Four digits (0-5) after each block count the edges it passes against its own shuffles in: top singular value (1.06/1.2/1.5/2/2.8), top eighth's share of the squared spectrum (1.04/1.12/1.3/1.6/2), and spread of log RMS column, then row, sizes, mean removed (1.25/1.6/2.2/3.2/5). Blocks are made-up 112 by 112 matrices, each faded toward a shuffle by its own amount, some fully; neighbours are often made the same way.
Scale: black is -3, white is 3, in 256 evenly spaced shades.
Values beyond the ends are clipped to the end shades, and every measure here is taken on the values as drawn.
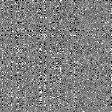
2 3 4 3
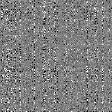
2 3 4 3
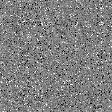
1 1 2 1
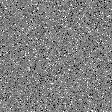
0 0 0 0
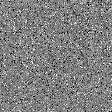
0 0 1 0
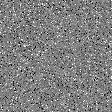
0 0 0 0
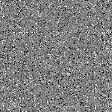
1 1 2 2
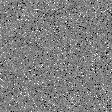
1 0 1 0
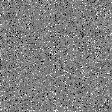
1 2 2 1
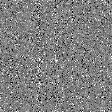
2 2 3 2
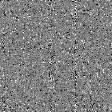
2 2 2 2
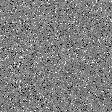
0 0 0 0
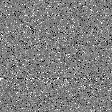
1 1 0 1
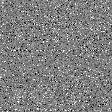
1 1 0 2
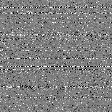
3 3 0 4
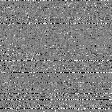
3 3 0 4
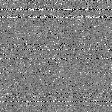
3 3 0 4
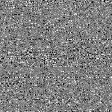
1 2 0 3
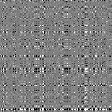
5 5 4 4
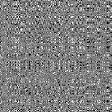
5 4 3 3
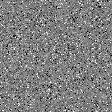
3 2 1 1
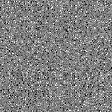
4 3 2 2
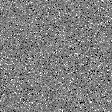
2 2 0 1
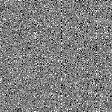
4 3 2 1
